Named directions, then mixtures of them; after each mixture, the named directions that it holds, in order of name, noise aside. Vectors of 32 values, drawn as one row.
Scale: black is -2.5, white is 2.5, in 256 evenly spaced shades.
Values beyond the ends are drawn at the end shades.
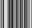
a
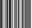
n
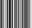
a, n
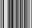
a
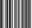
n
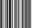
n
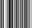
a, n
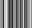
a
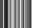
a, n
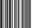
n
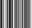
a, n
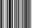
a, n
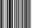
a, n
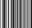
n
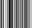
a, n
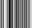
a, n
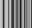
a, n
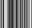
a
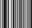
a, n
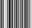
a, n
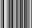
a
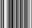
a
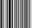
a, n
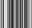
a
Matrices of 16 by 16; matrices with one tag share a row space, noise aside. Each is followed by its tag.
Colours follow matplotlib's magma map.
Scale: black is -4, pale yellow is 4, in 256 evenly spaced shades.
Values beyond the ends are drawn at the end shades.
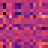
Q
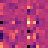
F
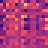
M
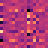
F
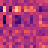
Q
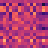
Q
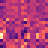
M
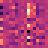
F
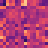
M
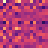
Q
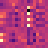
F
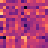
M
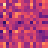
Q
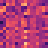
M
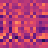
Q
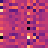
F
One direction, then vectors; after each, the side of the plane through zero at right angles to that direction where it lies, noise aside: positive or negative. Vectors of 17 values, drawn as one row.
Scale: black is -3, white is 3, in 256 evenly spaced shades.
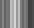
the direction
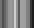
positive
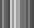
positive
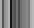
negative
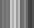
positive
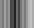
negative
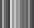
positive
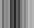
negative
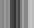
negative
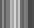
positive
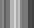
positive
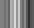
positive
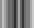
negative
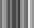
negative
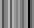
positive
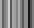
positive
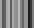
positive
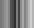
negative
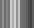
positive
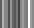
negative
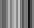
positive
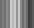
positive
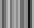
positive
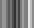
negative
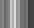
positive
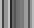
negative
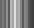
positive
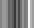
negative
